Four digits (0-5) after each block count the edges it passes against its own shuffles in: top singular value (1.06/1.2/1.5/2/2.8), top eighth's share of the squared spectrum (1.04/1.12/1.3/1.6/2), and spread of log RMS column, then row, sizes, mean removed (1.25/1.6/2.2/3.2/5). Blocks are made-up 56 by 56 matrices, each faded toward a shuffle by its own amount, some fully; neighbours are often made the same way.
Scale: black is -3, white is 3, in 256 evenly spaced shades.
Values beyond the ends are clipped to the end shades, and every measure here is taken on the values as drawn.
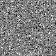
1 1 2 0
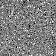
0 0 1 0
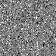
0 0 1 0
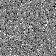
0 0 0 0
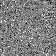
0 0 0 0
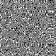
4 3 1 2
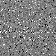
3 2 0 1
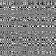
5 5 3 4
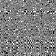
4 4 2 3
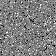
1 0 0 0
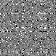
3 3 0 2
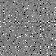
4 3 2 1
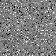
3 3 1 1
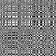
5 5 4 4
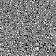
3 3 1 1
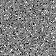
2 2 0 0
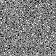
0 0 0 0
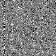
2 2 2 0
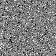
0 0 0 0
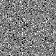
1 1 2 0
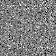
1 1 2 0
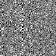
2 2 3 0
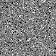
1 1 1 0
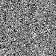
0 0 1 0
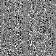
0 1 3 0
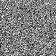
0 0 1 0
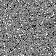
0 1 0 0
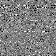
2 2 0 2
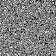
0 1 0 1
